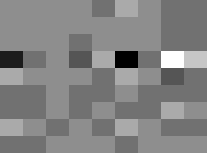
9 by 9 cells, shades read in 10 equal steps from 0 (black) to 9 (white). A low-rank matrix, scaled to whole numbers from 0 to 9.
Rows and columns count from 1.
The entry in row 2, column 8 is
4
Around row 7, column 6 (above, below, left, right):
5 6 5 4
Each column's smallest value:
1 4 4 3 4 0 4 3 4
